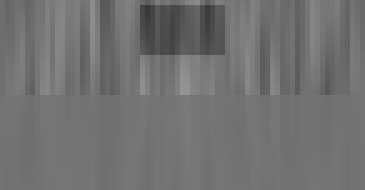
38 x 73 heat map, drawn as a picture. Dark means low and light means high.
Values change most from cell to cell in the top middle. The bottom part is calmer, past a seam about 50% of the way down. An odd patch, lower than its surroundings, sits in the top middle. The top middle is the ninth with the lowest average. The values are skewed, with a long tail toward low values.
